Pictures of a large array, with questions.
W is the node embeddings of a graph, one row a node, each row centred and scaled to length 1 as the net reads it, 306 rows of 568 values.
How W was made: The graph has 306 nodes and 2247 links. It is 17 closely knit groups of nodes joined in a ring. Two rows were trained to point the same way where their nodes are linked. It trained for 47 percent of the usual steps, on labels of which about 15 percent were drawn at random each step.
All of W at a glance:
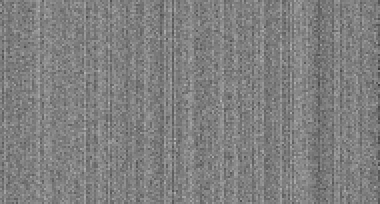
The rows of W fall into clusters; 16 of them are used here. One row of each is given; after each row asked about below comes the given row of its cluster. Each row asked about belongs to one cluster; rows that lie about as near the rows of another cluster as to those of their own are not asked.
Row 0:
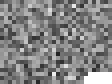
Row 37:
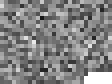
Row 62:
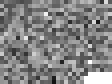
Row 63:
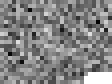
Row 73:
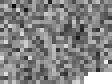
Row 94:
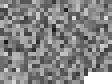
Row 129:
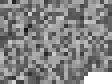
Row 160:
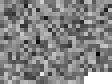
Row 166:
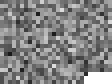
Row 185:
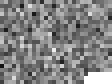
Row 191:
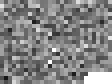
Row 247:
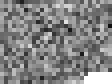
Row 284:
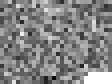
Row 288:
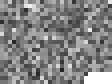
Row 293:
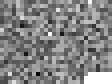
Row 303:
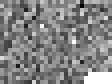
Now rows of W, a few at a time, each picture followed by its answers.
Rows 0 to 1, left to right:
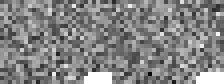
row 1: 284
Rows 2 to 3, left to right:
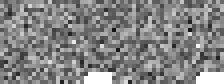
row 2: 62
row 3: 293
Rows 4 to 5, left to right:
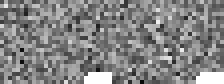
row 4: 166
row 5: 284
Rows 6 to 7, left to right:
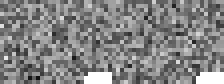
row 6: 185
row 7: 247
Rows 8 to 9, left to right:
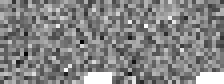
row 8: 63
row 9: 284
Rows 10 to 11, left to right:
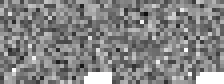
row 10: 185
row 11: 293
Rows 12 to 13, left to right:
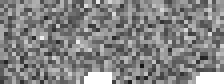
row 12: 288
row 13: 63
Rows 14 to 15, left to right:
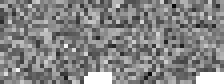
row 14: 73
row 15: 63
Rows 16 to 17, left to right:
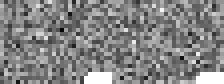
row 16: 288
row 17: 63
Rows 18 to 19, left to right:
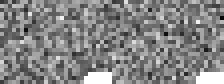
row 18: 129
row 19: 73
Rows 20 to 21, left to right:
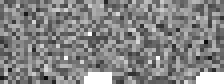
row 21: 284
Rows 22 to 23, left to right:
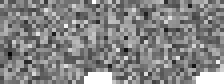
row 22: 166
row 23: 62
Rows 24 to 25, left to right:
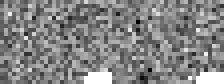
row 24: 303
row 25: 160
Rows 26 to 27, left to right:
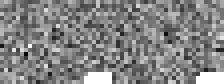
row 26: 63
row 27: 185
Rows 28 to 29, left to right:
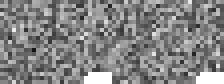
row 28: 0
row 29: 129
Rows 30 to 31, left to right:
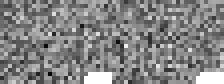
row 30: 293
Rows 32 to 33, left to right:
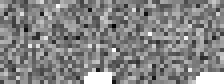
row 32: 63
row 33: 293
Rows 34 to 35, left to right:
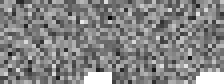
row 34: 73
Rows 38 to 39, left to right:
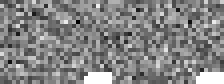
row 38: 0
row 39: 247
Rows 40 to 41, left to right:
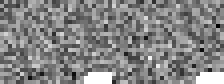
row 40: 62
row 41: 303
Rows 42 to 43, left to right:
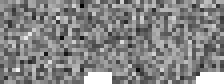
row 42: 191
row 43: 129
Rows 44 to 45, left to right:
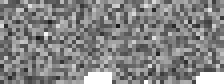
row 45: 63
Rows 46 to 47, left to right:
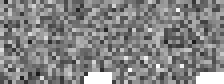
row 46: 288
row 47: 63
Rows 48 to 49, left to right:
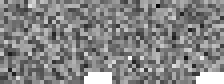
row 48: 191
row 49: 303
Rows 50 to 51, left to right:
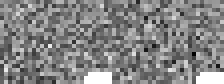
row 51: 293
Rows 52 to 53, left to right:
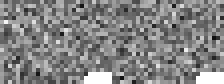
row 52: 247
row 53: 191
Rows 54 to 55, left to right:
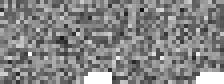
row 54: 62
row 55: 129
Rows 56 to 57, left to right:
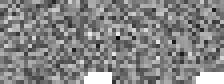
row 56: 94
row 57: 0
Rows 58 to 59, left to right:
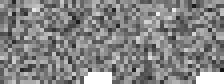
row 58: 288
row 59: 160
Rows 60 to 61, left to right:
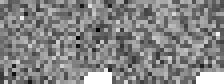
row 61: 284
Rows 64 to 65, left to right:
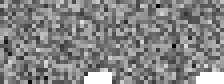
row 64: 166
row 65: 303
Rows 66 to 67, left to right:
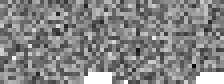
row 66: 94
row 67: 293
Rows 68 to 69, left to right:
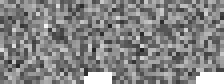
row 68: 185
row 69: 0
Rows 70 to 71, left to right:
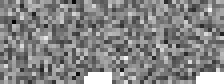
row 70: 185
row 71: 63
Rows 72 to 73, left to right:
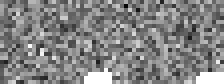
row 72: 288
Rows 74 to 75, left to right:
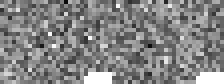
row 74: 94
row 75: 284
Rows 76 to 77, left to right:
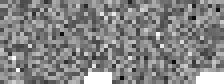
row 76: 94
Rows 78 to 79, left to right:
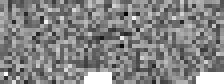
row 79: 37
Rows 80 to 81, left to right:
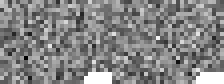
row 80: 129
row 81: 37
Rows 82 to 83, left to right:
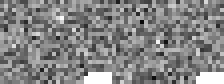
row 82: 62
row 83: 247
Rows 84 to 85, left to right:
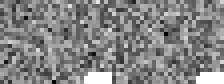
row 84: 73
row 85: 185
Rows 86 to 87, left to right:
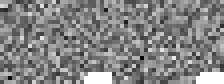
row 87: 247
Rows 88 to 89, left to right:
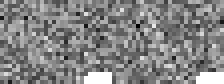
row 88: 62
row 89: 185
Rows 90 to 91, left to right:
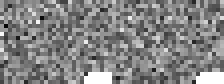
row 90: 288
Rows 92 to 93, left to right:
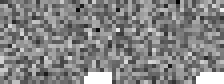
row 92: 73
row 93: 288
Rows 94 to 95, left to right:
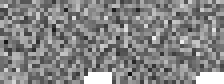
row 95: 166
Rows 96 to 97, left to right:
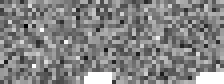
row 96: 73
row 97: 63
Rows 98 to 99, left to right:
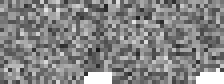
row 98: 166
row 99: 62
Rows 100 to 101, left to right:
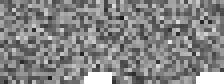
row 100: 0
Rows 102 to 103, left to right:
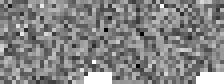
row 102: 284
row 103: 73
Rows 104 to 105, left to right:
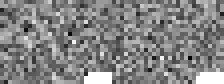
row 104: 160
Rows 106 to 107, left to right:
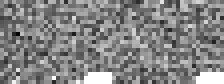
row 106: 293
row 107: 62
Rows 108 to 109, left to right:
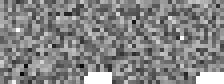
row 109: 191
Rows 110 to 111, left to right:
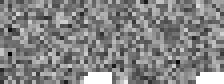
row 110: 0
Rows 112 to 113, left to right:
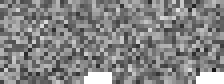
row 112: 94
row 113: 160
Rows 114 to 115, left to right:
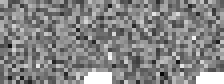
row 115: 37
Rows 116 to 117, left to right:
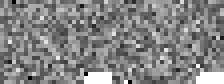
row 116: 185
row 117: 284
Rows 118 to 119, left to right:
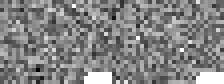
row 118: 0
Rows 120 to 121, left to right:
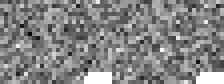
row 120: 73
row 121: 160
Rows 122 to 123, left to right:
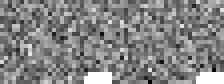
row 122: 185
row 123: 160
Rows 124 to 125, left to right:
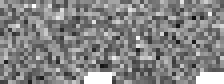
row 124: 160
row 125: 37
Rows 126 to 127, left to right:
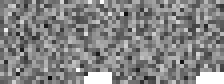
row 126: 303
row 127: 129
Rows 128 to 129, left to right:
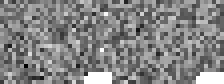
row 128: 185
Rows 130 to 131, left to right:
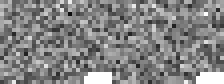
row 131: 160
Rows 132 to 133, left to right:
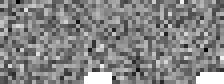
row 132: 0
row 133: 37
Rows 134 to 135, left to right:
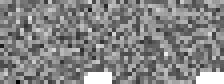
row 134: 63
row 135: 160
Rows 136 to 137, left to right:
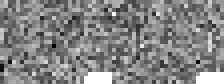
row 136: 288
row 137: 63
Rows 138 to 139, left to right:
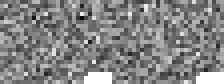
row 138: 94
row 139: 63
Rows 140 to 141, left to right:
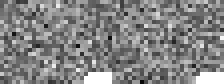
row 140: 284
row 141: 62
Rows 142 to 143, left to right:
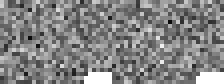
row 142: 303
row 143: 191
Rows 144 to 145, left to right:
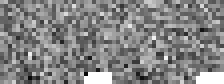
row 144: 185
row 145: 62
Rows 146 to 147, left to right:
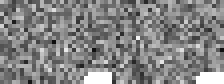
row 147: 185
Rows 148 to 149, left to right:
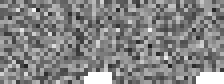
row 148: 94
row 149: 288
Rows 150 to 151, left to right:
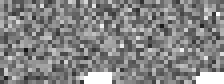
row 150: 247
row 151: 94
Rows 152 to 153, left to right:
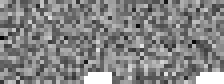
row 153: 247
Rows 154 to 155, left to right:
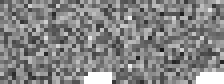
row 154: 0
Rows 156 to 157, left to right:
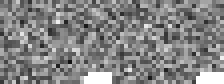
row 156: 0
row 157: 191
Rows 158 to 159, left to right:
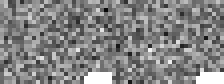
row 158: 288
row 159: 303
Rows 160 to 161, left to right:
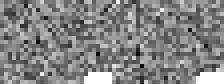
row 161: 62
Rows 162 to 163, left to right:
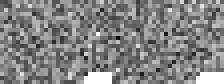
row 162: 0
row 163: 293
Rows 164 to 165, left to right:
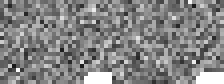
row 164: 293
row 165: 37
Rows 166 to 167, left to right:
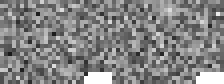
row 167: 284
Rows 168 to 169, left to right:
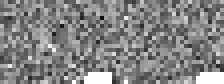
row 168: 185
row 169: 247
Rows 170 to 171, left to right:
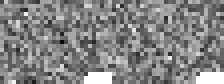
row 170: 185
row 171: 284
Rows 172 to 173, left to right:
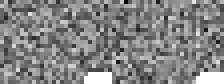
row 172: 166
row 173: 129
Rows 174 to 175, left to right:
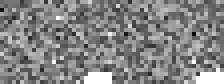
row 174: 62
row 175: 284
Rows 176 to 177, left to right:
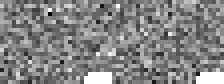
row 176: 247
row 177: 62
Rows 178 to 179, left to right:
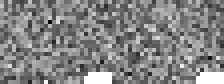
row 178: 247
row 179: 284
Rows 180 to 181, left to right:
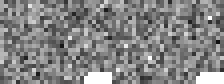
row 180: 288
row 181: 129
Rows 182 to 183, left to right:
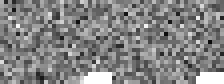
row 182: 247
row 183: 37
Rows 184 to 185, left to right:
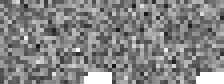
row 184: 0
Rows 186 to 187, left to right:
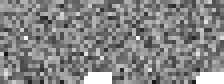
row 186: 37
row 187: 73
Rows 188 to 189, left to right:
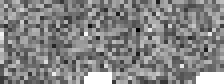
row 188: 288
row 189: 63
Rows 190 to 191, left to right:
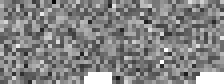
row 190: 247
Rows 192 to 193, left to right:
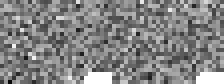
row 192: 37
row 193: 293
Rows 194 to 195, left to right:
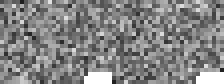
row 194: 73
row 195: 191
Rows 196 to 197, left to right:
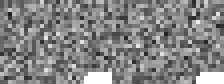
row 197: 247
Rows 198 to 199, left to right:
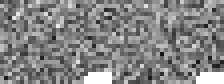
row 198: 62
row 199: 160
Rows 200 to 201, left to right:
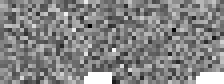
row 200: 37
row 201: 293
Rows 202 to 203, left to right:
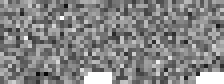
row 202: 37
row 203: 247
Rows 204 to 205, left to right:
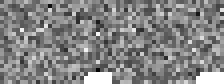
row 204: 166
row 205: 247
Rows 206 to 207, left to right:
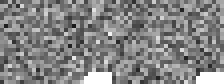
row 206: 94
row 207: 166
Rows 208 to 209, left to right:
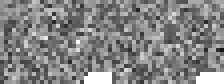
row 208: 288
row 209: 185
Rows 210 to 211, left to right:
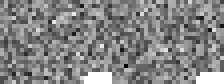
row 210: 0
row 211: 185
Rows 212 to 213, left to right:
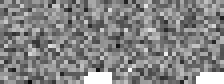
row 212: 94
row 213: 288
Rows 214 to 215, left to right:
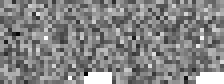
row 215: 185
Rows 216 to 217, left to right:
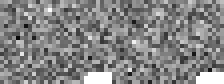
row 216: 63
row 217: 166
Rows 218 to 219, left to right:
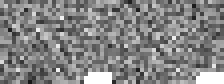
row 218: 160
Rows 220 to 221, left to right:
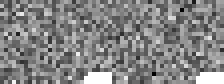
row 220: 0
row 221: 185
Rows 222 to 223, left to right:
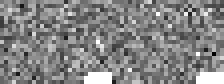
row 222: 303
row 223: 73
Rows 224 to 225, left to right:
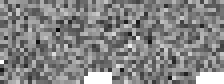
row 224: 160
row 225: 73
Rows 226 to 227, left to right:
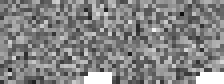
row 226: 94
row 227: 303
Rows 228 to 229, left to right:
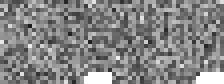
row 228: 62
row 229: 129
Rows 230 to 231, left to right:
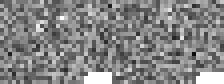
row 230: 0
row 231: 191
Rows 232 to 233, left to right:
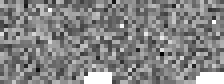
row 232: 160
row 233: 293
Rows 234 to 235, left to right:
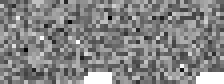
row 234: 62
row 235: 37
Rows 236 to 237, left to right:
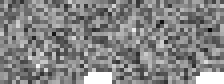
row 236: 62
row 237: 62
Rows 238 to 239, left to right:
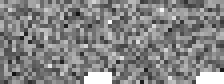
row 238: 191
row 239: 160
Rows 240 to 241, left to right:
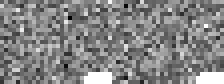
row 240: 303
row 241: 247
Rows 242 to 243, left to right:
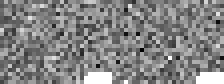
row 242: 293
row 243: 247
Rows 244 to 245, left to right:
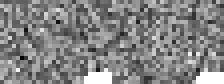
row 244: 73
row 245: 129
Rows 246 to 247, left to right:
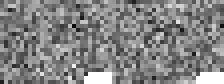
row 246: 185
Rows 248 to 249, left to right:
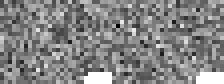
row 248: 185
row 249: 160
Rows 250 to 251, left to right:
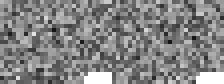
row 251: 185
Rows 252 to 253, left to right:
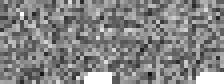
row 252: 185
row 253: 293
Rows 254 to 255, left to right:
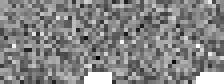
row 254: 37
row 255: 129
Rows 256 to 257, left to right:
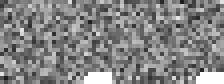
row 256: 284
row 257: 247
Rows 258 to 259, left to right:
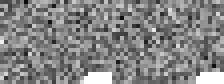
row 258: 62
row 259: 247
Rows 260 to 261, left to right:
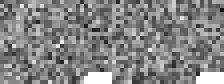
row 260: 62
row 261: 247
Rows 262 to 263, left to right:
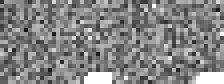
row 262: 293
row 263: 63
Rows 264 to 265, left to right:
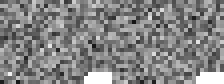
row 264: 129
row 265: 94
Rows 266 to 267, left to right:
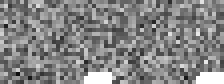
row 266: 62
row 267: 129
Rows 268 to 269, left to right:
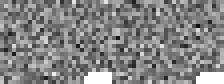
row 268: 247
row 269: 63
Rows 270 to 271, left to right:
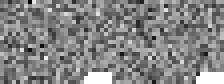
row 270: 0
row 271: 73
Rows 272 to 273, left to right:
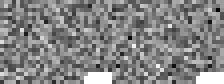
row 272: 63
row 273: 63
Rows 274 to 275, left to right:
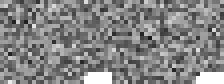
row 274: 63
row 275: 0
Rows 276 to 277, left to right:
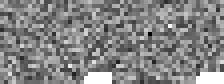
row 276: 37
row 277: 94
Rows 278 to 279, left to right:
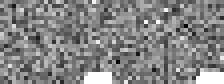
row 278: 73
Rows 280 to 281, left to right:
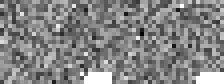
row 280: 73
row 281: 303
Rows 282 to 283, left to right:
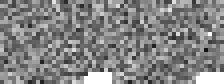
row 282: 94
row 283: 63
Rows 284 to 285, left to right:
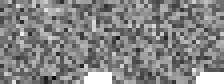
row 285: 37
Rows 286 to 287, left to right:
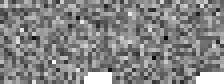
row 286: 166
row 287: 62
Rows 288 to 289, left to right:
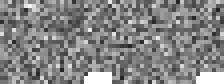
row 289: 160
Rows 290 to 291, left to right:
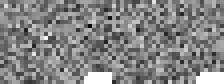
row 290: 37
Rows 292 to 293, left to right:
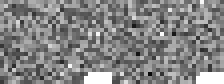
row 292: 191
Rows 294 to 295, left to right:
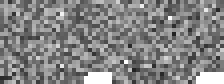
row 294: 303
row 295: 37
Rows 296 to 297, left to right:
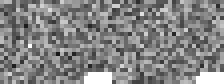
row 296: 63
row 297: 94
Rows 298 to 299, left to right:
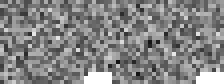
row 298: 94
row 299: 160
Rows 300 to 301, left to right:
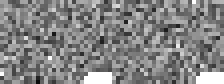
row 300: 37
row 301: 247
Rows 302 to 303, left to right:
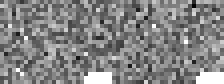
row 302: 73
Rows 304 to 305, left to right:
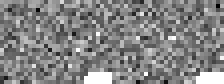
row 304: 191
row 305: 94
